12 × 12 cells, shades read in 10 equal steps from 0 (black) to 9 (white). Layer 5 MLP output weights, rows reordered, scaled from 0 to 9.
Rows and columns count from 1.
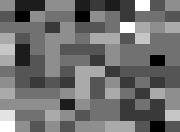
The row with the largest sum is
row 4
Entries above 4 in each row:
5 2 5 6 3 3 3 3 6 6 4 7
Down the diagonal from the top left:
5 0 4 5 3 4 6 5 4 4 2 3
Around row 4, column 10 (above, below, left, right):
6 4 3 4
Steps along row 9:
down same same up up down up down down up down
